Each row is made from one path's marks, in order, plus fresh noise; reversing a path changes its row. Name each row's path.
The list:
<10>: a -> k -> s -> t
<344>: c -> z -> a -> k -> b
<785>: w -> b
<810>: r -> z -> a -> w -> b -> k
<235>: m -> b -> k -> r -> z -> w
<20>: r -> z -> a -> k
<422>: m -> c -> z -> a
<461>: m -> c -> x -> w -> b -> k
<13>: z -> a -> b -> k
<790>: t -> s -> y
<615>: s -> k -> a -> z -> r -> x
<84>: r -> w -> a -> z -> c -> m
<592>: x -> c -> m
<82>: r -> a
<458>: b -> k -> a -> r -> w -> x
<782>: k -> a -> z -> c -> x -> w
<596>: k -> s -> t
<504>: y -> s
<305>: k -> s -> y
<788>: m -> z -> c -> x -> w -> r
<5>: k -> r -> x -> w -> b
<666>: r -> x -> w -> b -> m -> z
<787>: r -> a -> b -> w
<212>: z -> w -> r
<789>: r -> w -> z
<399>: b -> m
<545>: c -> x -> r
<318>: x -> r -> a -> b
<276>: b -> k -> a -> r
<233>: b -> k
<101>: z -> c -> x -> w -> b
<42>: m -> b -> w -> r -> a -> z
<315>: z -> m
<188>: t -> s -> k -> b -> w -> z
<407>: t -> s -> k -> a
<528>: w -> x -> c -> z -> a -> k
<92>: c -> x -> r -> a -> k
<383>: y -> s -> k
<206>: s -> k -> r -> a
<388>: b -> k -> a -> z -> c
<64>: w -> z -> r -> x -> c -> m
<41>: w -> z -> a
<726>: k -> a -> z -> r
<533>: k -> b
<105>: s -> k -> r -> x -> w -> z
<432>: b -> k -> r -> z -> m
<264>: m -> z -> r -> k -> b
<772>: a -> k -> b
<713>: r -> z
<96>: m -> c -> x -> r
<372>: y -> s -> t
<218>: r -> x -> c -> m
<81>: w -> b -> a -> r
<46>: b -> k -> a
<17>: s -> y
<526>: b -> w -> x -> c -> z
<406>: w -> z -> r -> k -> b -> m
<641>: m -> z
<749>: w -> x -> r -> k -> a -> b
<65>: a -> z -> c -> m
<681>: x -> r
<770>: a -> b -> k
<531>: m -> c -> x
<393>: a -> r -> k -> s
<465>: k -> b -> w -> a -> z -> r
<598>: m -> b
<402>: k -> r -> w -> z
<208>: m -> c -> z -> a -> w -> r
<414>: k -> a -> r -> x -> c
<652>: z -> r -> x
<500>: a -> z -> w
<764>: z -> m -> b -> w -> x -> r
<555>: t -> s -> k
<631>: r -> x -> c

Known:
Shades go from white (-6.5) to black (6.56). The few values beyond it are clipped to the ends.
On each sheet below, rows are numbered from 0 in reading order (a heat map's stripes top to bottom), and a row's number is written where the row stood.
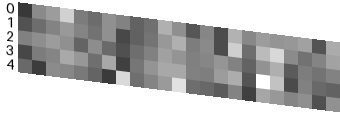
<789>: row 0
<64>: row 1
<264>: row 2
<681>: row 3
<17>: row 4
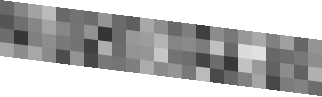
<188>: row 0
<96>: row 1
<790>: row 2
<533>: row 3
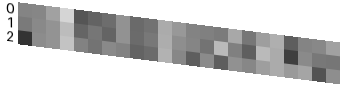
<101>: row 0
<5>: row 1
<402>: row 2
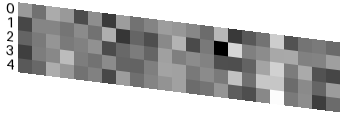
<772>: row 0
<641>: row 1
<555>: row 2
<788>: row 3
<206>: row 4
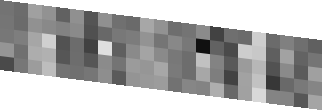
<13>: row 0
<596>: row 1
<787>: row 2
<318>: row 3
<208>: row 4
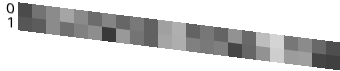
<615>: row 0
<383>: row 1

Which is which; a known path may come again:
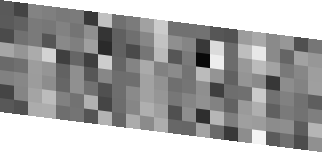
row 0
<305>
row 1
<592>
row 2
<315>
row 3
<785>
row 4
<13>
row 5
<264>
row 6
<713>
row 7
<82>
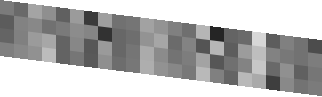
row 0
<770>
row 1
<432>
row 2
<810>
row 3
<5>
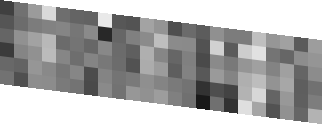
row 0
<500>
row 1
<218>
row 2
<188>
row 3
<105>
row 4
<10>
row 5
<372>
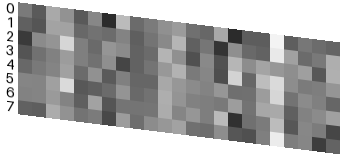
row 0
<46>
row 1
<422>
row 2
<789>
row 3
<64>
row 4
<461>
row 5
<101>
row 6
<233>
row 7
<206>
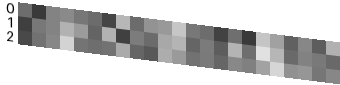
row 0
<790>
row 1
<652>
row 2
<782>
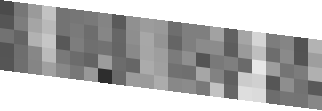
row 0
<208>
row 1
<465>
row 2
<388>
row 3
<458>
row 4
<96>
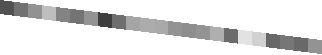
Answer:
<545>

